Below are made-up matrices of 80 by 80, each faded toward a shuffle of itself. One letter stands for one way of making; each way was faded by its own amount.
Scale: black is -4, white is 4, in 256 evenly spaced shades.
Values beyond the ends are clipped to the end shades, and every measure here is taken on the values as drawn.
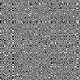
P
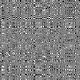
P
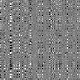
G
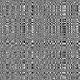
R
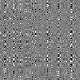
G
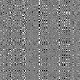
G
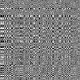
R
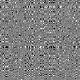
P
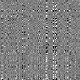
G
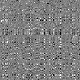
P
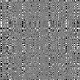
G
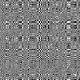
R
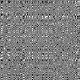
P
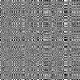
R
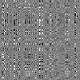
G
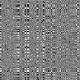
R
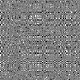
P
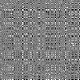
R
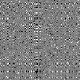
P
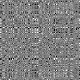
P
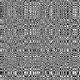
R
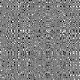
P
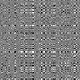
R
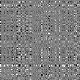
G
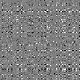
P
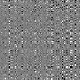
G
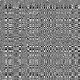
R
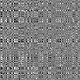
R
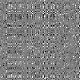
P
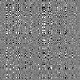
G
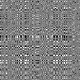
R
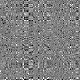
P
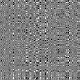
G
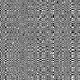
R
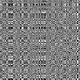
R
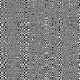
G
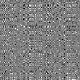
P
